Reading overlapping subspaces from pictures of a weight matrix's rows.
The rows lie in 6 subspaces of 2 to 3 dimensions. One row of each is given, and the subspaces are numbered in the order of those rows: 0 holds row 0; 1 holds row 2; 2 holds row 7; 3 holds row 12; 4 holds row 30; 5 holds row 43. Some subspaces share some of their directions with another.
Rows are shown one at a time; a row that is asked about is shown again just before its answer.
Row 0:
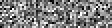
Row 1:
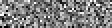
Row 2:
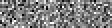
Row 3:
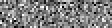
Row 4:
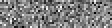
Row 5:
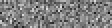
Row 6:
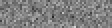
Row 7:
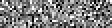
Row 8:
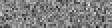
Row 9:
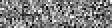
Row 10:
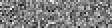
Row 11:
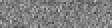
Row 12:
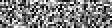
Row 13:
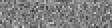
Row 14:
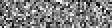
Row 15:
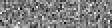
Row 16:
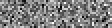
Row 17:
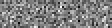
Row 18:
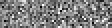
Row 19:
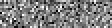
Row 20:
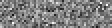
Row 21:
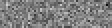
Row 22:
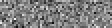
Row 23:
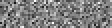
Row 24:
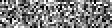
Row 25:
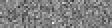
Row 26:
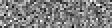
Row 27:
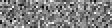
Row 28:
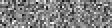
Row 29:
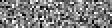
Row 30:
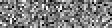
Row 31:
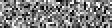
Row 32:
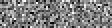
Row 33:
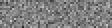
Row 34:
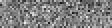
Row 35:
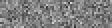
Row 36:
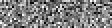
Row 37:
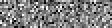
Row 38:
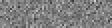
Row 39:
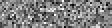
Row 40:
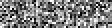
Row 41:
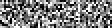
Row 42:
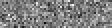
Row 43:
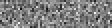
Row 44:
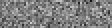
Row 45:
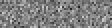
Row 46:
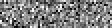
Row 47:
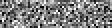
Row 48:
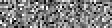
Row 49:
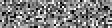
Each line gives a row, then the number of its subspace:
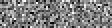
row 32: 1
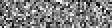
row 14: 3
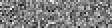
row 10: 0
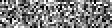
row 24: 2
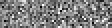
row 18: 4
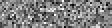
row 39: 0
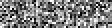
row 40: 0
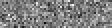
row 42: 0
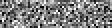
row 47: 4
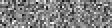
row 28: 1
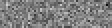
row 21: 0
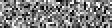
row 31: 3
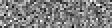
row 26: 3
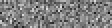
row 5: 5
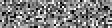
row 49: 4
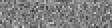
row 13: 3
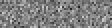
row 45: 4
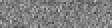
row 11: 1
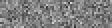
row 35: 2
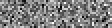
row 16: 4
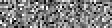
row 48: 1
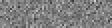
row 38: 2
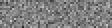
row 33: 0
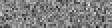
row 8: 3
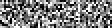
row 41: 5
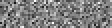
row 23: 5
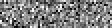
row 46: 5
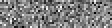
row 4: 2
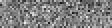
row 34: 1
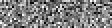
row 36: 3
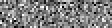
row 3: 2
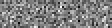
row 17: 4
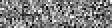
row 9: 2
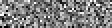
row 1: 3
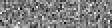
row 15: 5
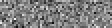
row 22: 4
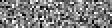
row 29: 4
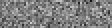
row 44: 3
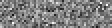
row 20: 0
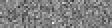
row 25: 2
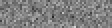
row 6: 2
